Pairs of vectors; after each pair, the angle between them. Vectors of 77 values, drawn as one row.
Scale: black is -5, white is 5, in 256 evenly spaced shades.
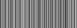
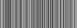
partly aligned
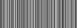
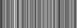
partly aligned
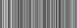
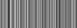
partly aligned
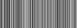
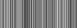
nearly opposite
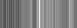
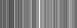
nearly parallel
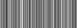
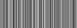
partly aligned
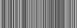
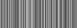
orthogonal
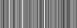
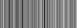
nearly opposite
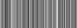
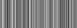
partly aligned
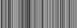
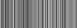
partly aligned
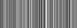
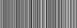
partly opposed
